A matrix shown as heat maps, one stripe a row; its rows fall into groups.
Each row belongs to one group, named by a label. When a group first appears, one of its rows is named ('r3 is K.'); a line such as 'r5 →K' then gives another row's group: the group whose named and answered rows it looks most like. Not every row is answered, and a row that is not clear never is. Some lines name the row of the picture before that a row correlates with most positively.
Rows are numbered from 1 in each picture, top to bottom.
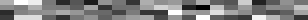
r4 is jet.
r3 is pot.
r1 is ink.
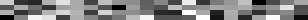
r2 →pot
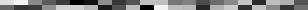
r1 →ink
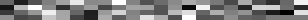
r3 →pot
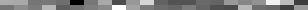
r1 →ink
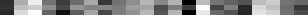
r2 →jet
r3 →jet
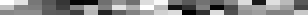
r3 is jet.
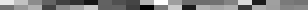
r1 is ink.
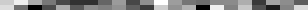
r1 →ink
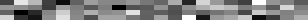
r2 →pot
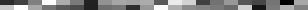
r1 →pot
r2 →ink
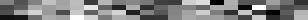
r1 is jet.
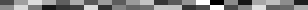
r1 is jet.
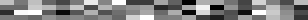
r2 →jet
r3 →jet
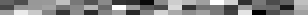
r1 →pot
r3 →ink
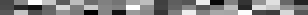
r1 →jet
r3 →pot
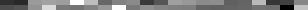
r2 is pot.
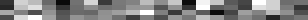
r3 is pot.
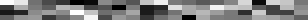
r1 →ink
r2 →pot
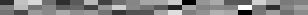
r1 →jet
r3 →pot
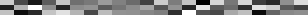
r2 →jet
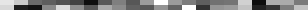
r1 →ink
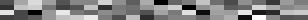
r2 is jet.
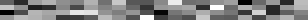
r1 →pot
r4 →ink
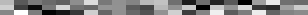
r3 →jet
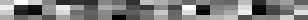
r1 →ink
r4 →pot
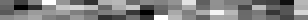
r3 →pot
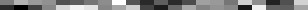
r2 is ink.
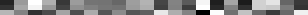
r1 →jet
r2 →jet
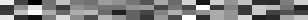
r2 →jet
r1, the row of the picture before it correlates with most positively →3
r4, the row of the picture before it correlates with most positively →3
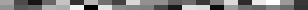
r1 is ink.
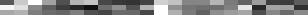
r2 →ink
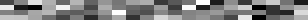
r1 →jet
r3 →pot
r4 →ink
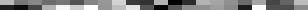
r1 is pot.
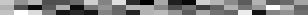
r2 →ink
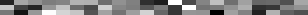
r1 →pot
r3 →jet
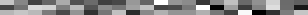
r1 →ink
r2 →jet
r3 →ink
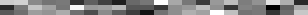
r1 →ink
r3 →pot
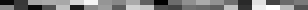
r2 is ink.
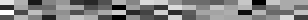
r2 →pot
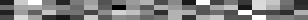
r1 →jet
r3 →pot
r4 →jet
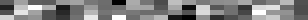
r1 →pot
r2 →jet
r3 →jet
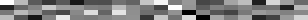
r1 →ink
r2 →pot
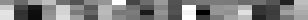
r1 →pot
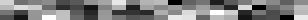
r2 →ink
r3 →pot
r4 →pot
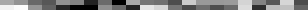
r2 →ink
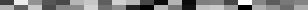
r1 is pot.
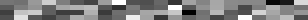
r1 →pot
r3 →jet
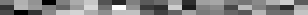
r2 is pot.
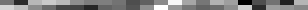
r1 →pot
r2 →ink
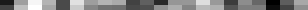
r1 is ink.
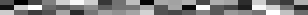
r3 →ink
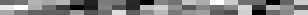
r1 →pot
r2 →ink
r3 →ink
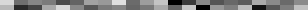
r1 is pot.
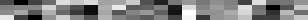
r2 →pot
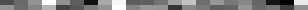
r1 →pot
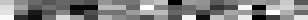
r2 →ink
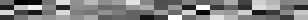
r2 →jet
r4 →pot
